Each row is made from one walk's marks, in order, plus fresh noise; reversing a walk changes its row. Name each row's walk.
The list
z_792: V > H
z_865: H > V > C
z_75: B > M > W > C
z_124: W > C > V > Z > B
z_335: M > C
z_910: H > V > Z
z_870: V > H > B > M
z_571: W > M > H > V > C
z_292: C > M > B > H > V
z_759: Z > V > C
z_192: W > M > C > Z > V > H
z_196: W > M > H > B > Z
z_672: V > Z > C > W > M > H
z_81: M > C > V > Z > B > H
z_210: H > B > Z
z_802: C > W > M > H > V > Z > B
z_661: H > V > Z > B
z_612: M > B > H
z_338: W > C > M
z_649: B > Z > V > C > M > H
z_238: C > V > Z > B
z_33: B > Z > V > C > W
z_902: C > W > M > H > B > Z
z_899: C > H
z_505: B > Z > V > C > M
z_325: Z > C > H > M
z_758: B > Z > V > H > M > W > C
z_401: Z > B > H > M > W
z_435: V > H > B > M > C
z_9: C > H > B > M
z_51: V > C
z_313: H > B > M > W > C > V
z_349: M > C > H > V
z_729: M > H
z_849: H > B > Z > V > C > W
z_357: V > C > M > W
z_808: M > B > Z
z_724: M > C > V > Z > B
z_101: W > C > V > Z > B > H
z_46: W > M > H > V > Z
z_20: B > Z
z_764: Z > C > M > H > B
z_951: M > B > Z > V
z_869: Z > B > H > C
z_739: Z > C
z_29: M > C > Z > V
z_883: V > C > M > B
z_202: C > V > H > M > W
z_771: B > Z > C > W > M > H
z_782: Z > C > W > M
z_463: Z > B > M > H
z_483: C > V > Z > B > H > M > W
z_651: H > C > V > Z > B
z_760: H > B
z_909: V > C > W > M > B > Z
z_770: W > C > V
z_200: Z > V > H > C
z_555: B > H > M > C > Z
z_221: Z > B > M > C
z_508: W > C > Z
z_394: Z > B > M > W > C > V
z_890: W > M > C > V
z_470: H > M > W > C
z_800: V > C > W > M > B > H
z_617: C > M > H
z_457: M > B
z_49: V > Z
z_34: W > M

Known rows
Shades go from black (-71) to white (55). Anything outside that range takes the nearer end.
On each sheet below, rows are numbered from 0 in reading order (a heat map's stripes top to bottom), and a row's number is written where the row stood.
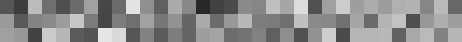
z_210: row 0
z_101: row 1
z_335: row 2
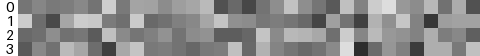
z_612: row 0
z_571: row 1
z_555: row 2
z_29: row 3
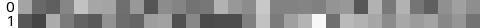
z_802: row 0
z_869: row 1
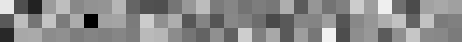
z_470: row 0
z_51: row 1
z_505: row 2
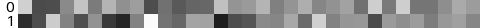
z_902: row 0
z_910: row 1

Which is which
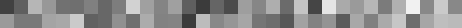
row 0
z_20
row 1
z_124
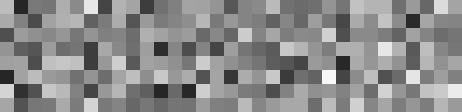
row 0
z_196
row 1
z_202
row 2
z_81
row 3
z_899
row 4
z_357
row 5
z_951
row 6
z_508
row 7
z_771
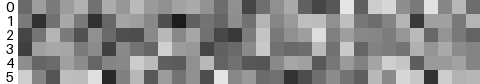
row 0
z_457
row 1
z_325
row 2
z_651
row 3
z_238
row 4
z_729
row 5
z_770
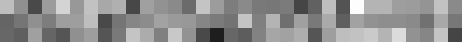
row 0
z_75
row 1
z_758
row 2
z_760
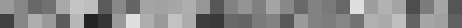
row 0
z_313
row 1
z_792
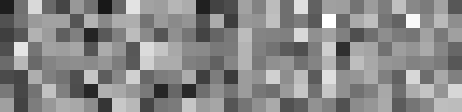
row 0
z_661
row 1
z_808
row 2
z_200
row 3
z_883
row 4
z_292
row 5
z_463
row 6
z_739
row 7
z_46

